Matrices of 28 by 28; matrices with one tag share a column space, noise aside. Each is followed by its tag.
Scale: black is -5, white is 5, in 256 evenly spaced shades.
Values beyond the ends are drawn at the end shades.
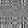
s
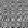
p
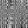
s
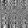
s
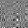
p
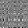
p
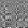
p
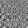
p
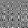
p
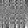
s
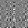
p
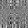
s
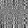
s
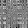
s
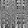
s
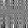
s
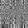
s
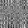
s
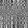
s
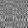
p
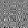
p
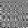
p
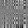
s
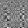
p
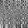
s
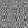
p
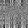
s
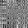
s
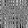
s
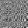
p
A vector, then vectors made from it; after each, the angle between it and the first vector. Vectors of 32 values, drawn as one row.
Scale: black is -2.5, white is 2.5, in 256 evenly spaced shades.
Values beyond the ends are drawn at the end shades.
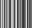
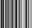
nearly opposite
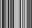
orthogonal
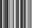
orthogonal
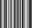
partly aligned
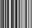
nearly opposite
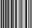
nearly opposite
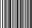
partly aligned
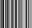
nearly opposite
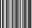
orthogonal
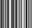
nearly opposite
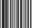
orthogonal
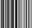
nearly opposite
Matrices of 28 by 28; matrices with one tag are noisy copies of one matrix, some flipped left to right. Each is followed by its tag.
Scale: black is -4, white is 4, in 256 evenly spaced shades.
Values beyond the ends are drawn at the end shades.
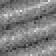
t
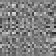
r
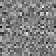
r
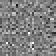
r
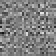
r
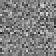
r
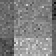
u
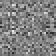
r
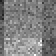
u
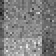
u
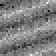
t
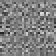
r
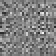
r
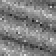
t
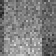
u
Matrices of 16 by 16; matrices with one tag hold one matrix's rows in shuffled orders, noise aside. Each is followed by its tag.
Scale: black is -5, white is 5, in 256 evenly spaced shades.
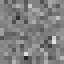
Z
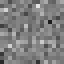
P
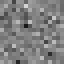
Z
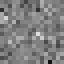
P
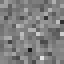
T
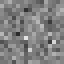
Z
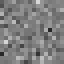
P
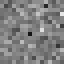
T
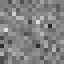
P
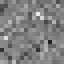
P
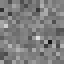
P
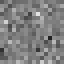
P
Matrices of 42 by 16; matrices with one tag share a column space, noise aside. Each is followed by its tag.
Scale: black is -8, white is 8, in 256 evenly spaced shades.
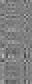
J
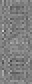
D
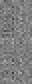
D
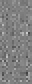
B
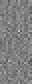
D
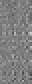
B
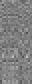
J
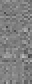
J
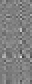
J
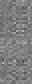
D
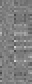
B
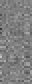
B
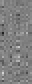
B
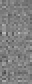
B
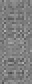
D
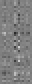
B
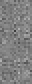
D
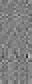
J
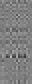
J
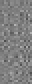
B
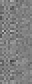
D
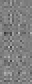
B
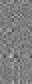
J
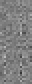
B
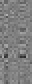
J
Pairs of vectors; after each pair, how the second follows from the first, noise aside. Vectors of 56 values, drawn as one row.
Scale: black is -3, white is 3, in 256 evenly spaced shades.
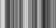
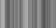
shrunk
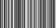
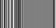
partly zeroed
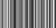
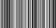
sign-scrambled
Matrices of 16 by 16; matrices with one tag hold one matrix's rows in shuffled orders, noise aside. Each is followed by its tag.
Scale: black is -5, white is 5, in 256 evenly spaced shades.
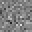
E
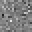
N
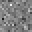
N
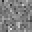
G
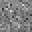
G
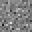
G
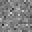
G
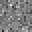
G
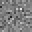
E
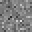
E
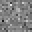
G
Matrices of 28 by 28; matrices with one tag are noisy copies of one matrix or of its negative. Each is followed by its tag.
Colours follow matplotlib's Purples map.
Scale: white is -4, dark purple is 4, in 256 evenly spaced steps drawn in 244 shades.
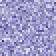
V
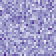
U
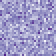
U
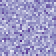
V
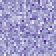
U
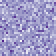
V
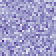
V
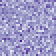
V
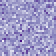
V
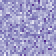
U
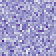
V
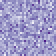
U
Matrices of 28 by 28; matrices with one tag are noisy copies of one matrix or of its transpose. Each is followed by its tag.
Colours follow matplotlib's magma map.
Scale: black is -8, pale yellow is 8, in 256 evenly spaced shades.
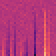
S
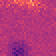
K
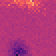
K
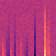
S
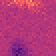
K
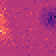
K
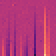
S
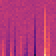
S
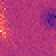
K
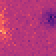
K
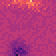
K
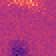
K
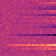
S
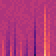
S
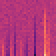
S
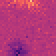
K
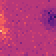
K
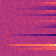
S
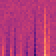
S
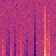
S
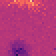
K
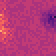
K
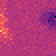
K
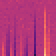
S
